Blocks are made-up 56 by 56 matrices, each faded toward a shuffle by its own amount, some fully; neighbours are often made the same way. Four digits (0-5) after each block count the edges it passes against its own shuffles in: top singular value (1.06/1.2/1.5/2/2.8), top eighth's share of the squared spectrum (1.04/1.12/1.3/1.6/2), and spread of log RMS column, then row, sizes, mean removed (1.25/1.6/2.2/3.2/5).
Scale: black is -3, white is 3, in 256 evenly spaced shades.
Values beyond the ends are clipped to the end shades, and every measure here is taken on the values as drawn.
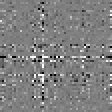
4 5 3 3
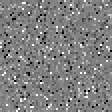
0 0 0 0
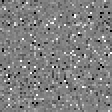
2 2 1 0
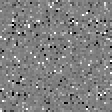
2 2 1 1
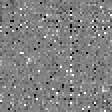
3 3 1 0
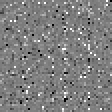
2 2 1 0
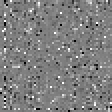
3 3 2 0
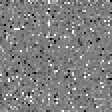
1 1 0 1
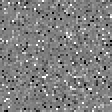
1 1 0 0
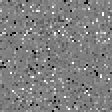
1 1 0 0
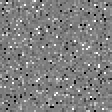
1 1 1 0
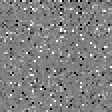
2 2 1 1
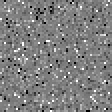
1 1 0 1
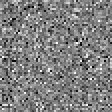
3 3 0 1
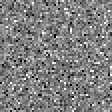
1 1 0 0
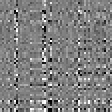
4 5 4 3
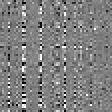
5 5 3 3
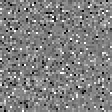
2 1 0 0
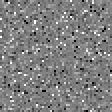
1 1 0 0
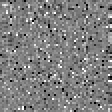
3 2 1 0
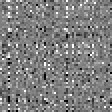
4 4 2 2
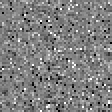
2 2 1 0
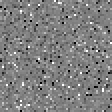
0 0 0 0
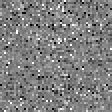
1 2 1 1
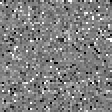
1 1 0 1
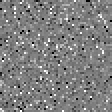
0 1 0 0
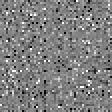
1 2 2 2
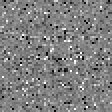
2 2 1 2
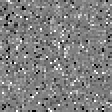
0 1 0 0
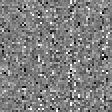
1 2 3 0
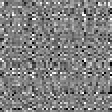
4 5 3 3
